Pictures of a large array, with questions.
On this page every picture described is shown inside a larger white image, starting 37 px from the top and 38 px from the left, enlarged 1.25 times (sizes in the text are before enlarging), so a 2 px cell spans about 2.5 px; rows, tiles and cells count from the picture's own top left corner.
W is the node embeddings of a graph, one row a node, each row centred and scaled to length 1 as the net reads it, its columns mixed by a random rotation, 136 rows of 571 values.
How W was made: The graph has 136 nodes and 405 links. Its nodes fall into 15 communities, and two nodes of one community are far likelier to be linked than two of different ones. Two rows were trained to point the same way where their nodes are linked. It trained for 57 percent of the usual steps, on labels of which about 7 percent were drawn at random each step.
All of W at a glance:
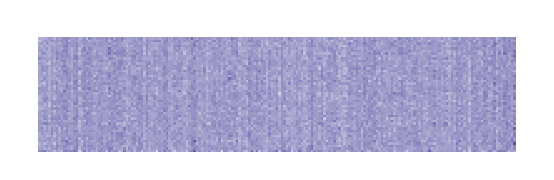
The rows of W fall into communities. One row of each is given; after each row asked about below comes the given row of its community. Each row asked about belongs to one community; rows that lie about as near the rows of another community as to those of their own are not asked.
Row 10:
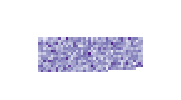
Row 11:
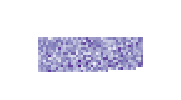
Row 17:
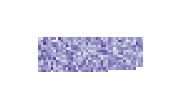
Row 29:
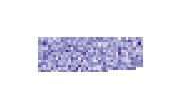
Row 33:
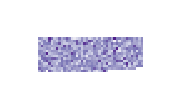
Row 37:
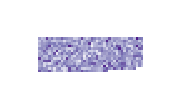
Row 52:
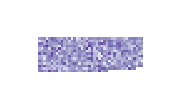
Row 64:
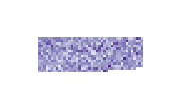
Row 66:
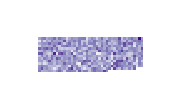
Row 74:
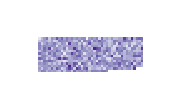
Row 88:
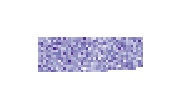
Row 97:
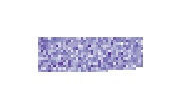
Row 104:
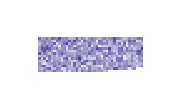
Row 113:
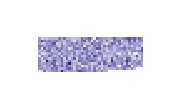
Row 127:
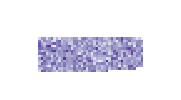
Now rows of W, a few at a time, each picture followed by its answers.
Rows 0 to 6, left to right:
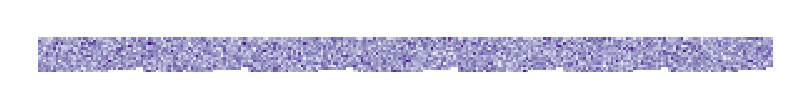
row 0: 11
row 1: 17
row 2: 10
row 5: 88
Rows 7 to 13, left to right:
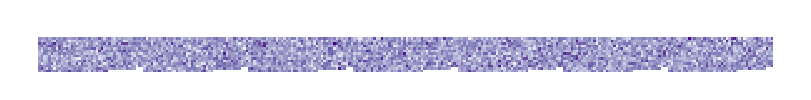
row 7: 10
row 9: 66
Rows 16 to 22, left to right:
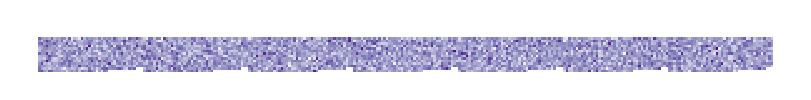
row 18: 88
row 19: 52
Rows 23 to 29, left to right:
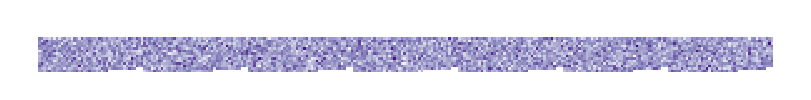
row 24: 64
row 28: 52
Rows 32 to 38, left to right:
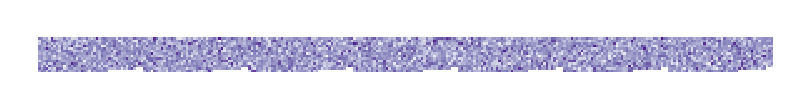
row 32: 37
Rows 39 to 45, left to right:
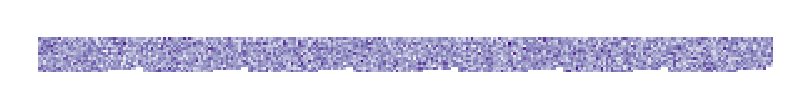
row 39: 66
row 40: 88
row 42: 127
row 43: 37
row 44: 29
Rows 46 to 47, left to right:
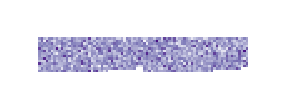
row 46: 74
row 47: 17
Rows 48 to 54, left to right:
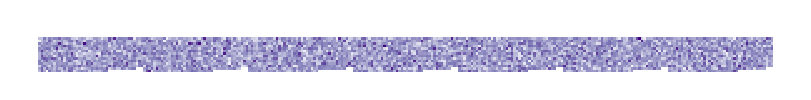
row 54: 33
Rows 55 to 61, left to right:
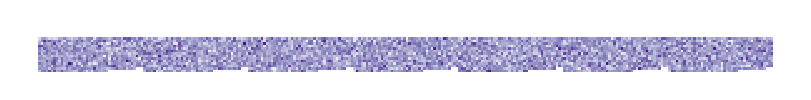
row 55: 113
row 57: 127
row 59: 10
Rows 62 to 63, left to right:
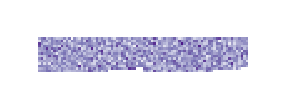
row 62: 52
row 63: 64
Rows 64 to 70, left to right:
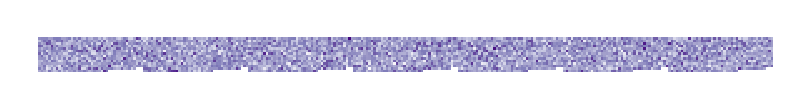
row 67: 52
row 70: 88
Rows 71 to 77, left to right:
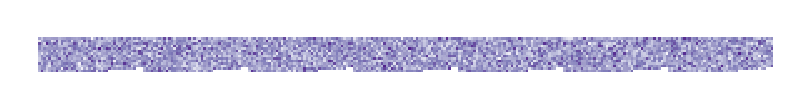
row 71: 74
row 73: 127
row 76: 104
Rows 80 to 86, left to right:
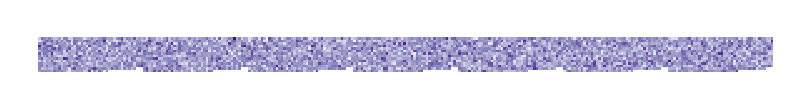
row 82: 17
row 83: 37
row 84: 64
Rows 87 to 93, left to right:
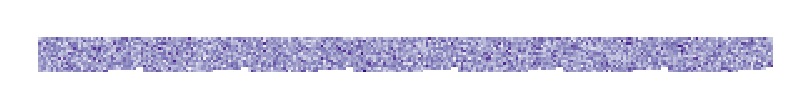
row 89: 127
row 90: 97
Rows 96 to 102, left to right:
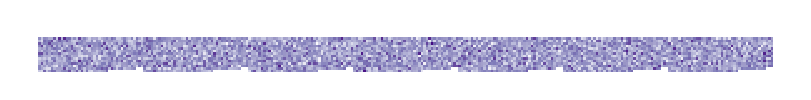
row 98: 113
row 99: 33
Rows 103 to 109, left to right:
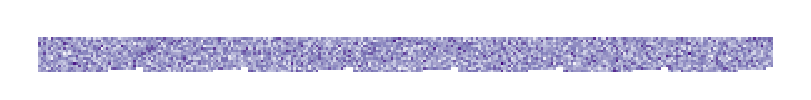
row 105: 29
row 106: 88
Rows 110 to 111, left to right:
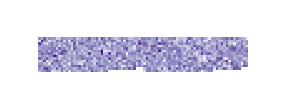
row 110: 52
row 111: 127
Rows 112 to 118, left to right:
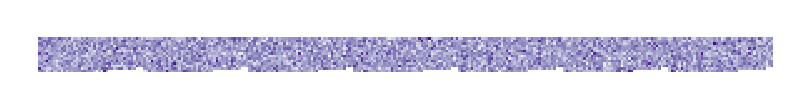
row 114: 10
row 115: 97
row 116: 17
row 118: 17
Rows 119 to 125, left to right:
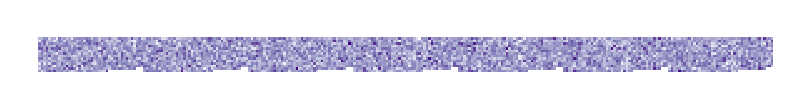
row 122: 33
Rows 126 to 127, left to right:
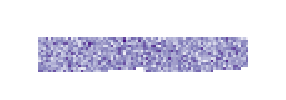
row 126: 11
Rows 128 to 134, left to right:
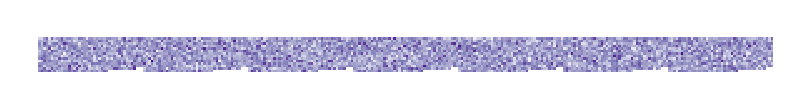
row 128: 10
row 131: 64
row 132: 113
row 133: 64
